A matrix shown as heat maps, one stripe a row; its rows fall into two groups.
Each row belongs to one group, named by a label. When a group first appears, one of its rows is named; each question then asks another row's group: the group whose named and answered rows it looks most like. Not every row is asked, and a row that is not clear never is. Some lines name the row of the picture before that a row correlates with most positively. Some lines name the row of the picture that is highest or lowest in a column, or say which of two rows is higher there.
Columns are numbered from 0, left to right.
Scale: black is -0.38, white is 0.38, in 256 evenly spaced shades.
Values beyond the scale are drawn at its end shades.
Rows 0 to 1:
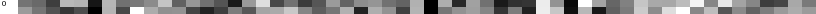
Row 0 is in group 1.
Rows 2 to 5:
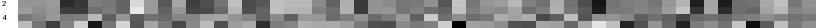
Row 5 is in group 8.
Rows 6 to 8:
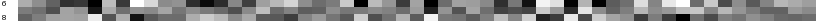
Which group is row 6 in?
1
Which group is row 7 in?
1
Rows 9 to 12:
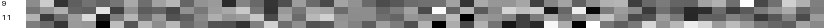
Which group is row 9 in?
8
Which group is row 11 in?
8
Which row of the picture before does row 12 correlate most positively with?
7
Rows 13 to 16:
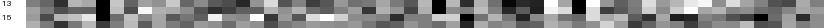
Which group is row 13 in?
1
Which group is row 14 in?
1
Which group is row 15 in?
8
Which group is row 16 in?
8
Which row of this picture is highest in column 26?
14
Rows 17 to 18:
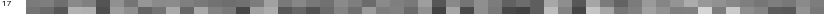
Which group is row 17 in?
1
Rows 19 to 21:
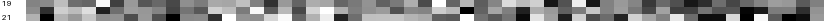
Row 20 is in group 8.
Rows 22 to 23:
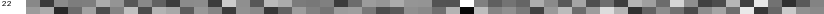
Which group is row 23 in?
8
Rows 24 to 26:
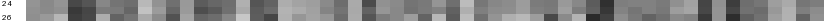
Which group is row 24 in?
1
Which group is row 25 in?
1
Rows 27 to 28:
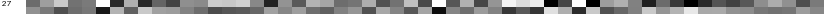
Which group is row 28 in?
1
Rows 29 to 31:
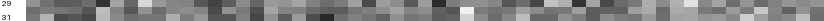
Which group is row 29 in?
1
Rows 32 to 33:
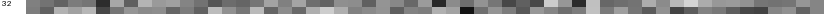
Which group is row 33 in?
8
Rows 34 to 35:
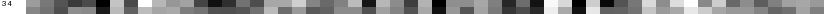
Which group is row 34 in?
1
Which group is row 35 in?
1
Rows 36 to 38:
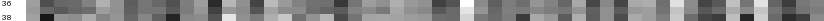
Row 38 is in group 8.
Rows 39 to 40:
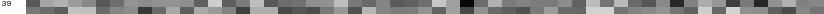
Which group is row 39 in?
8
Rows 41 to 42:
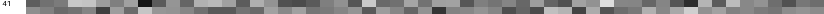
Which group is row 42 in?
1
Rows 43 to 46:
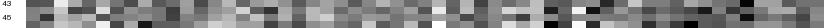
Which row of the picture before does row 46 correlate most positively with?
41
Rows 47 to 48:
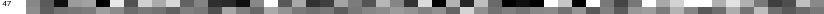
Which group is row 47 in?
1
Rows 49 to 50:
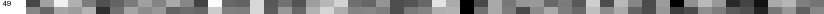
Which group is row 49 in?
8
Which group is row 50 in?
8
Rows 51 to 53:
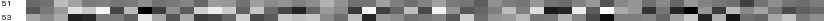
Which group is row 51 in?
8
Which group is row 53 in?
1
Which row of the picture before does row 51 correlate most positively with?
49
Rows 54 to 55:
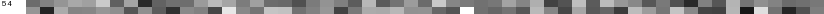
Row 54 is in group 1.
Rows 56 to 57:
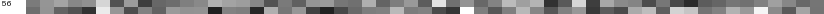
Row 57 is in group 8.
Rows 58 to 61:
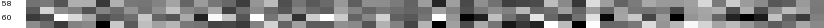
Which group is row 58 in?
1
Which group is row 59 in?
8
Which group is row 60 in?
8
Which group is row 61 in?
1
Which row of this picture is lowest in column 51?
60
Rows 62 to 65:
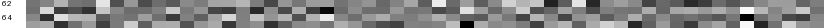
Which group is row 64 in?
8
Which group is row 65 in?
8
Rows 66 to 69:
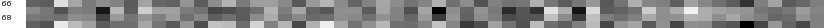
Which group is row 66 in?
8
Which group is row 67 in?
1
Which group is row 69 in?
8
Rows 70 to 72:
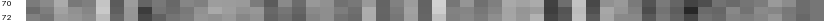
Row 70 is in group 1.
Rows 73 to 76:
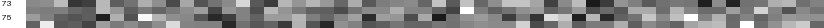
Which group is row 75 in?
1
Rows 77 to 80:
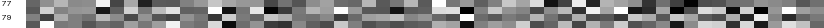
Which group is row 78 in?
8
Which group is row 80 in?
8
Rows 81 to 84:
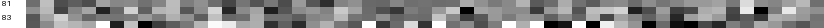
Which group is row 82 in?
8
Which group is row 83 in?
8
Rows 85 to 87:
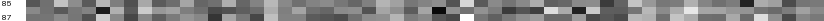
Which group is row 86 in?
1
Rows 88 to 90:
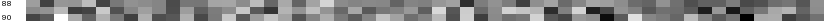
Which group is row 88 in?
8
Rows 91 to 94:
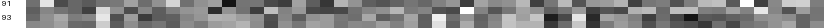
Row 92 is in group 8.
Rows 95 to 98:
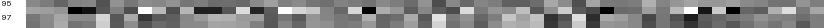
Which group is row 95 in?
1
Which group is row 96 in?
1
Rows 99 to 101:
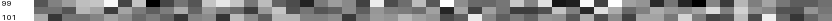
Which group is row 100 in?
1
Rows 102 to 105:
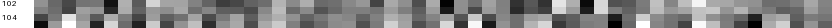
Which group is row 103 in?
1
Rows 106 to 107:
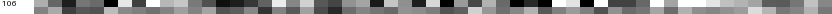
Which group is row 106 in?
1
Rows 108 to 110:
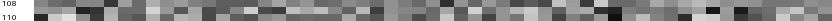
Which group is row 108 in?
1
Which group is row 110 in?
8
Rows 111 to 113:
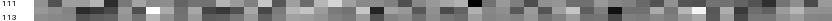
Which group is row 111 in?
8
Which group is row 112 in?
1
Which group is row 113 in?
1
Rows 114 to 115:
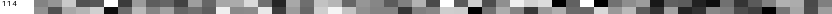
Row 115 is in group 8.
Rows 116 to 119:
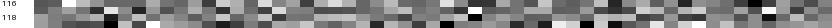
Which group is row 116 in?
8
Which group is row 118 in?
8
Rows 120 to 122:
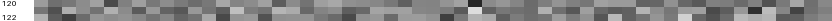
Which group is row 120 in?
8
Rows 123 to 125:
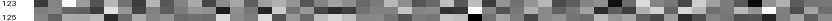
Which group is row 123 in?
8
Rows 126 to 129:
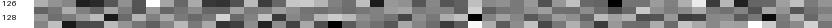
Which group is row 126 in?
1
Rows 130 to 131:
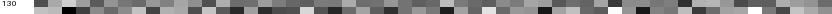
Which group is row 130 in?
8
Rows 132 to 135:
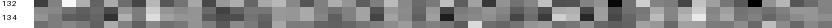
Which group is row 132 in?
8
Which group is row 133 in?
1
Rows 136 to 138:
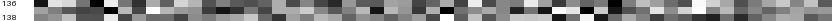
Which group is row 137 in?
1
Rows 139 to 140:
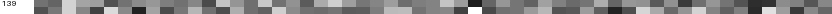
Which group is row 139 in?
8
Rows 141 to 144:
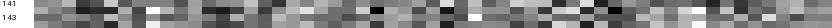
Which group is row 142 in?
1
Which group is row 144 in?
1
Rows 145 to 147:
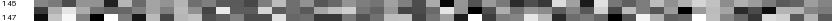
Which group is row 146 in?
8
